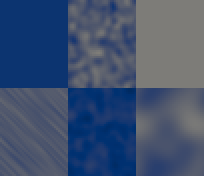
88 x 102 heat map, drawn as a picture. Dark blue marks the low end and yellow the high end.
The table splits into 2 rows of 3 panels. Panel 1,1: very low, flat. Panel 1,2: low, blotchy. Panel 1,3: middling, flat. Panel 2,1: low, slanting down to the right, faint in contrast. Panel 2,2: very low, blotchy, faint in contrast. Panel 2,3: low, smooth.
